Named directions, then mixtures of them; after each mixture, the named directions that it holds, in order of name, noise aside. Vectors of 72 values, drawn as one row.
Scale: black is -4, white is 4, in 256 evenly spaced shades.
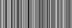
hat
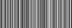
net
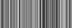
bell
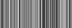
bell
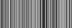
bell, net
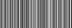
net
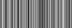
hat, net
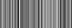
bell, net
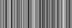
bell, hat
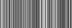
bell, net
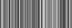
bell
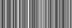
hat, net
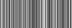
bell, net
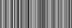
hat, net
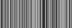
bell, net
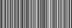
net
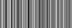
hat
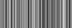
bell, hat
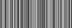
hat, net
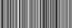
bell, hat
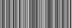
hat, net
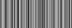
hat, net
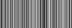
bell, net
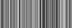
bell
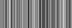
bell, hat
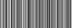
hat, net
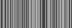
bell, net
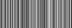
net
